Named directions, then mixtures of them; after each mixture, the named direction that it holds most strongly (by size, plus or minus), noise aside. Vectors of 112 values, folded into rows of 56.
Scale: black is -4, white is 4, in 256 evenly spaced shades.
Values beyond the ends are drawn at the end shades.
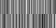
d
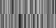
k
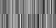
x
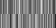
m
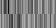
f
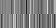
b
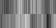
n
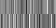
b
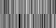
d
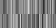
x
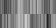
n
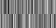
f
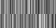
d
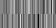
x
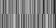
x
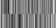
f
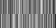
m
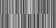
x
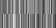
x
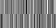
b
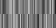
x
